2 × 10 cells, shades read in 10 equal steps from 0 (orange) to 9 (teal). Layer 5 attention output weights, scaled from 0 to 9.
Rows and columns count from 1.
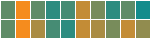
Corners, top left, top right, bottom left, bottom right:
6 9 6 4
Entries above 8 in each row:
1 0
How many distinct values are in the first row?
7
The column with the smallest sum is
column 2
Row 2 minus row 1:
0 0 -3 -1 1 0 -2 -3 -4 -5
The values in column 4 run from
7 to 8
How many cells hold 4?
1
